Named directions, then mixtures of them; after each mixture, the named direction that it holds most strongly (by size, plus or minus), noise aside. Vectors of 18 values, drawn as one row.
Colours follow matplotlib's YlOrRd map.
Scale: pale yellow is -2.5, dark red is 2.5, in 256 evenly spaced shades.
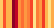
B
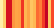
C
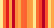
B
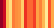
C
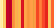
C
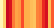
C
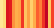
C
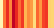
B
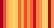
C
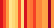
C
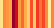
B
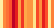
B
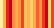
C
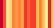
C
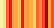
C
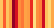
B
